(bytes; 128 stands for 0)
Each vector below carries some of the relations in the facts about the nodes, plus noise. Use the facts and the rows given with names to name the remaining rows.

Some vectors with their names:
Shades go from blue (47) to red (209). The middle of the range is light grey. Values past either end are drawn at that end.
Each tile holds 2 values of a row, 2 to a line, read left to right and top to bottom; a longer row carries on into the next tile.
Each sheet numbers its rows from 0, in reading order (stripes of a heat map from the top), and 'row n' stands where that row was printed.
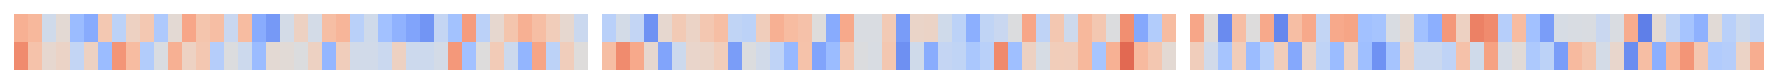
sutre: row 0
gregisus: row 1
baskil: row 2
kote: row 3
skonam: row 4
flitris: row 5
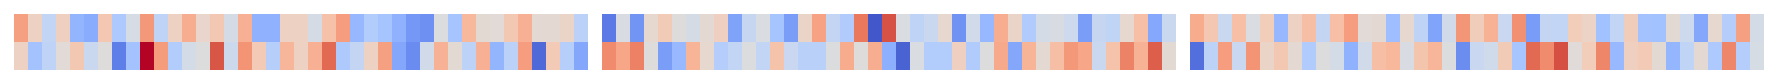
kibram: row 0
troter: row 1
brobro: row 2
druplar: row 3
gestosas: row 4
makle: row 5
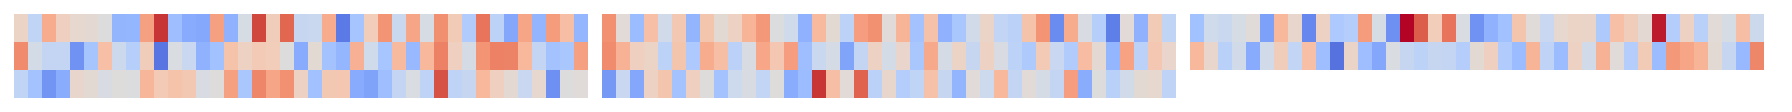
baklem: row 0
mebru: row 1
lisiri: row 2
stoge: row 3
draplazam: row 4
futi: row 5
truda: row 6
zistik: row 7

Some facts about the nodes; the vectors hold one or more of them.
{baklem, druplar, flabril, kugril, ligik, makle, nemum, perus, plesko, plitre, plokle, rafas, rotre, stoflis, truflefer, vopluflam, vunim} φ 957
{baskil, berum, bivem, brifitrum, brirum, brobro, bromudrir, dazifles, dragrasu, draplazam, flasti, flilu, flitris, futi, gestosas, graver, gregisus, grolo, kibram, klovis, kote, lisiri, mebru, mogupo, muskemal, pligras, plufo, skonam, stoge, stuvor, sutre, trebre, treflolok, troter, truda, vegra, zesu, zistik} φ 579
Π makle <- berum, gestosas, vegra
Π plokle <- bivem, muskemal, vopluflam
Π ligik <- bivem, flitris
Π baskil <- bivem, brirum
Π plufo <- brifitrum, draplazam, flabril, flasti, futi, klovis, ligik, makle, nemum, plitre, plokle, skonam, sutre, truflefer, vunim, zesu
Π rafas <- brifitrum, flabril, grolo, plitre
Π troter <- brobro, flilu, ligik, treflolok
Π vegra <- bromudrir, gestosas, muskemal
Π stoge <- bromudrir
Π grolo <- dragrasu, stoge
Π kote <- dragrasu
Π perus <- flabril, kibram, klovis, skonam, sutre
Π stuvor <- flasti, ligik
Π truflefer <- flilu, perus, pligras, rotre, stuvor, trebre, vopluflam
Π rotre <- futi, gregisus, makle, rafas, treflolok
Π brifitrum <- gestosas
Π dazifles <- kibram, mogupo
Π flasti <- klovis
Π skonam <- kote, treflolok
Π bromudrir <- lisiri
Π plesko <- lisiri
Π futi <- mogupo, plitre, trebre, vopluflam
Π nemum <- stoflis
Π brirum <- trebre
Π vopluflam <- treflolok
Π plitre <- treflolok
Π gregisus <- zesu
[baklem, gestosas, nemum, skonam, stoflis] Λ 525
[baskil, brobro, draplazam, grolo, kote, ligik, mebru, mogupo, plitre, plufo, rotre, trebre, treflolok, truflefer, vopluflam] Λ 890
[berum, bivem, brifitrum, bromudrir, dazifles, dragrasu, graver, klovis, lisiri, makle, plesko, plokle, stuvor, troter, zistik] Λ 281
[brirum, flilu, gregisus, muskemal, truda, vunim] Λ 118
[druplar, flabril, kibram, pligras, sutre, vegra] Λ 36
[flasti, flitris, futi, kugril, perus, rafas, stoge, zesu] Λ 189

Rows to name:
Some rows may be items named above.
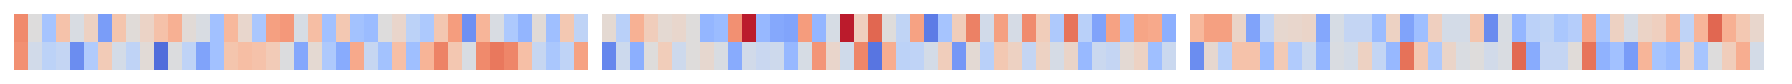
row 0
mebru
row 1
baklem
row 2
skonam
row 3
stoge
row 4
dazifles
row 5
bivem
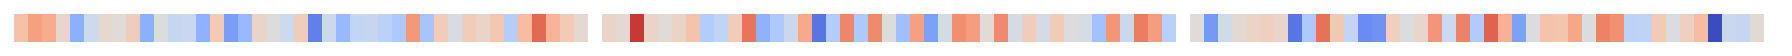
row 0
skonam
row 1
stoflis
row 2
kugril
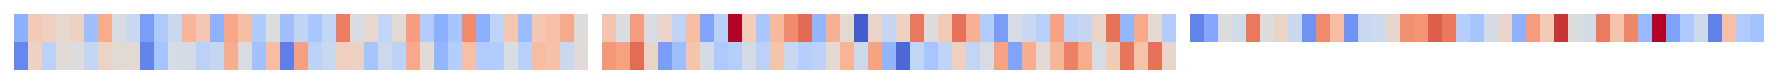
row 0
klovis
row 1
flabril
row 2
plesko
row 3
stuvor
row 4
gestosas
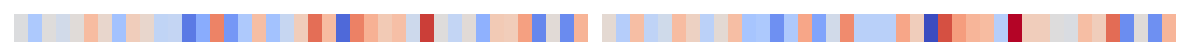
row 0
perus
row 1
rafas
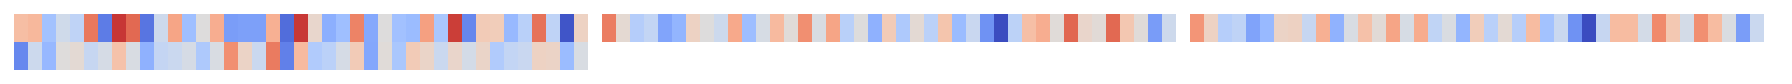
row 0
plufo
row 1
vegra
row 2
vegra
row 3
dazifles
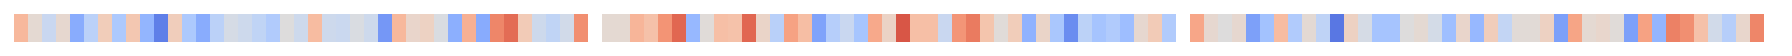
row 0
flasti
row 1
ligik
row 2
zesu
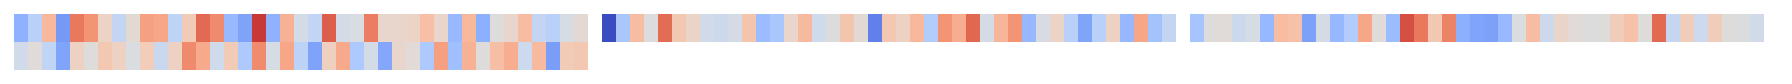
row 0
vunim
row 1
plokle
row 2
bromudrir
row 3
muskemal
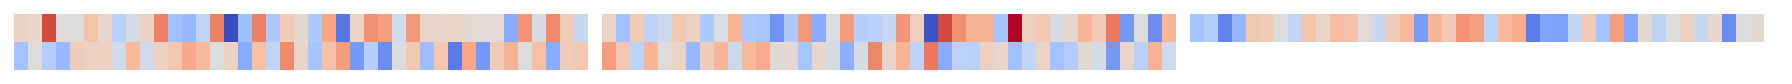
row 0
nemum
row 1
rafas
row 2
brirum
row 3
flilu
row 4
brobro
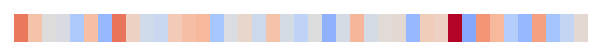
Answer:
grolo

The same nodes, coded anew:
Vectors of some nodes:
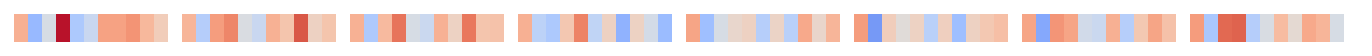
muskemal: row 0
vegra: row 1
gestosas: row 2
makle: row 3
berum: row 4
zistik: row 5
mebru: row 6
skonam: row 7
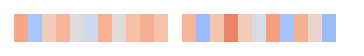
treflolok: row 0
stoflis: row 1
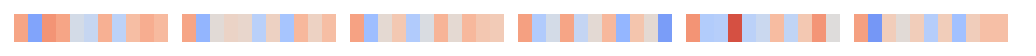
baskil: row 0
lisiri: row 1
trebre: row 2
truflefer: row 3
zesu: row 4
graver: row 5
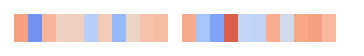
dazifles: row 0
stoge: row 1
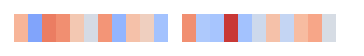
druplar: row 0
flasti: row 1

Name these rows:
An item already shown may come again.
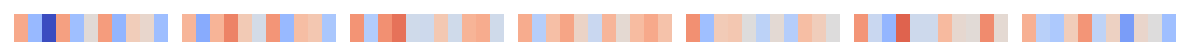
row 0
perus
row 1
baklem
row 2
draplazam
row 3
grolo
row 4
klovis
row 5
futi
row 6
makle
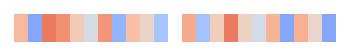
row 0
druplar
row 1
ligik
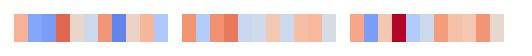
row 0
kugril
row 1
draplazam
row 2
truda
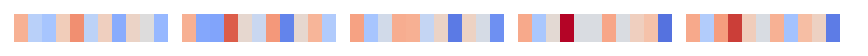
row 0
makle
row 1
kugril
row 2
plokle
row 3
vunim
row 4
nemum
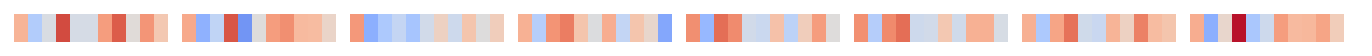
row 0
gregisus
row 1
flilu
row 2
stuvor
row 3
flabril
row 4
plufo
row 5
draplazam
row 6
gestosas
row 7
brirum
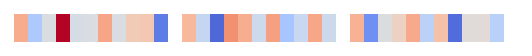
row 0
vunim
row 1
rafas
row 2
plesko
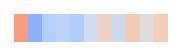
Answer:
stuvor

